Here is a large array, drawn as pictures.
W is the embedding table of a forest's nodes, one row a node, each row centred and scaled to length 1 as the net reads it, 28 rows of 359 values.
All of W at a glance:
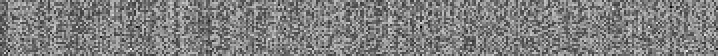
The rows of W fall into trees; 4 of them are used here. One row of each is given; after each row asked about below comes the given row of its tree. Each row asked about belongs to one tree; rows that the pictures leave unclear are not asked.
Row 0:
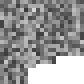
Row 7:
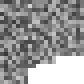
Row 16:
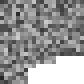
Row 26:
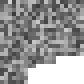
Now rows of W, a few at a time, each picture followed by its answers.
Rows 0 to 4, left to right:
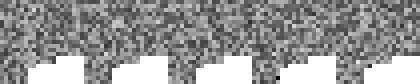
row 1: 7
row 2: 7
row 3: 26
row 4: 16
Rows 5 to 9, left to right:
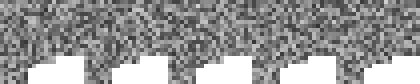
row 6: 7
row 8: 16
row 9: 16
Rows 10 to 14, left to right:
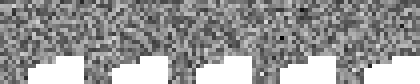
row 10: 7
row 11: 0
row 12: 7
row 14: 16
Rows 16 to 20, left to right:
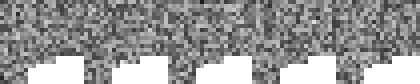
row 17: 26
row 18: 7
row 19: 0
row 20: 0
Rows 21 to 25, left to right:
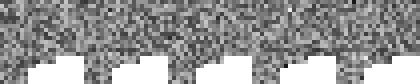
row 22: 0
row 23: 7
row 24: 16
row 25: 0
